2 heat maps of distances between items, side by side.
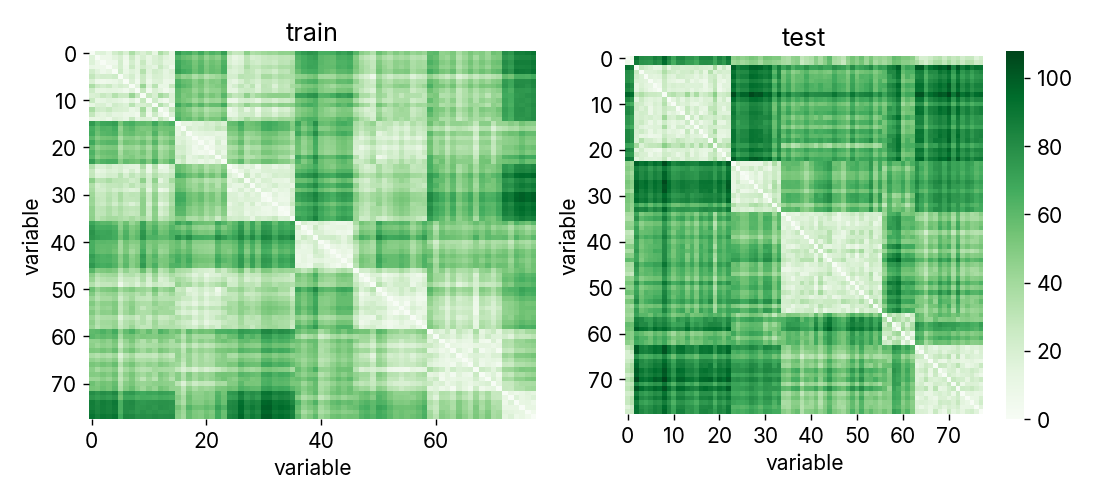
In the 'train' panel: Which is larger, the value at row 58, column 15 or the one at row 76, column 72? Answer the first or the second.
the first
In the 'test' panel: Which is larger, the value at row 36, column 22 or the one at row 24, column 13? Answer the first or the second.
the second
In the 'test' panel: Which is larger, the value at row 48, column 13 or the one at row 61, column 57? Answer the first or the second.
the first
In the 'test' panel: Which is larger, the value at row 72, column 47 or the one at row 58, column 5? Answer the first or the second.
the second
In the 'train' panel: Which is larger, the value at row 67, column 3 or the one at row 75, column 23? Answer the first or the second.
the second
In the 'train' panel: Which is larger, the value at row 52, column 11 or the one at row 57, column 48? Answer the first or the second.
the first
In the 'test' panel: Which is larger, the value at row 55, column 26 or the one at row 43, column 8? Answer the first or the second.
the second
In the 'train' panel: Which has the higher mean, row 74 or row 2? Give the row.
74
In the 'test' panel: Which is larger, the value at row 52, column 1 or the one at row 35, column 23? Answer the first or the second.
the second
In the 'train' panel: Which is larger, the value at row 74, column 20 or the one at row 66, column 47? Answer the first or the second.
the first
